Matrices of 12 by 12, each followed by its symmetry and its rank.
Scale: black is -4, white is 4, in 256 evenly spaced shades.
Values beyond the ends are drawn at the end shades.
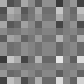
symmetric, rank one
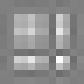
symmetric, rank one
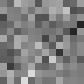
antisymmetric, full rank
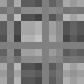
symmetric, rank one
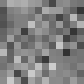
antisymmetric, full rank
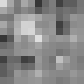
symmetric, rank two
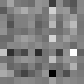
antisymmetric, rank two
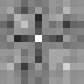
symmetric, rank two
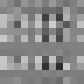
neither, rank two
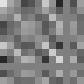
symmetric, rank two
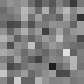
antisymmetric, full rank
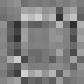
antisymmetric, rank two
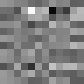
neither, rank two
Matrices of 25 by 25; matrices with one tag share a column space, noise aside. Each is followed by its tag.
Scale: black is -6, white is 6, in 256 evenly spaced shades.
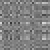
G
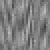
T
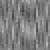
T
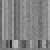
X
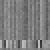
X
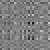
G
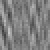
T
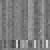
X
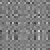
G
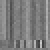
X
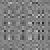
G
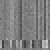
X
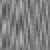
T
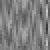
T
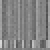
X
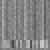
X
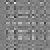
G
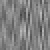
T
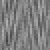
T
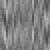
T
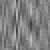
T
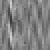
T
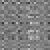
G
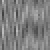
T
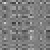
G
